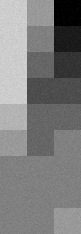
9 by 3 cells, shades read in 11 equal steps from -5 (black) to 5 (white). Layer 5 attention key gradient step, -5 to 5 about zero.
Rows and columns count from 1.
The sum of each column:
15 -4 -14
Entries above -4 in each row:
2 2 3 3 3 3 3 3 3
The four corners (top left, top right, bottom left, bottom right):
3 -5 0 1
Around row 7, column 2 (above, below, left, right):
-1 0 0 0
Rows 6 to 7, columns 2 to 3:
-1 0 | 0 0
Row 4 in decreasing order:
3 -2 -2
